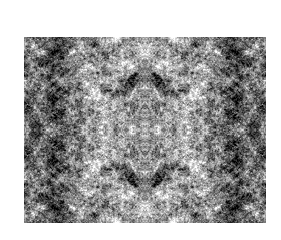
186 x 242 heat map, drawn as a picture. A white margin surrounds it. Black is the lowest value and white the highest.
Odd rows or columns: none. Slope: none. Histogram: bell-shaped. Seam: none. Grain: blotchy. Stripes: none. Mirror symmetry: left to right and top to bottom.
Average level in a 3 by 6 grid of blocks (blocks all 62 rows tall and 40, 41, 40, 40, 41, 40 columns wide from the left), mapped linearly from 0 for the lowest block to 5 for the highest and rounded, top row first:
1 4 4 4 4 1 / 0 4 5 5 4 0 / 1 4 4 4 4 1
